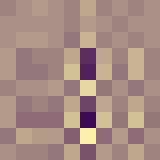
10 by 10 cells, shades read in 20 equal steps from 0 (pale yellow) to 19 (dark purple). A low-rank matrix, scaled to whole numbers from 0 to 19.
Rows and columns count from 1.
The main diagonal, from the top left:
9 8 7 9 4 2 6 10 11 9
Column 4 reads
8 8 8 9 9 7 10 11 7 10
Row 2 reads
8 8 8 8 9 7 8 9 8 8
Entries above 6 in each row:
9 10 9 7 7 9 7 7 8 8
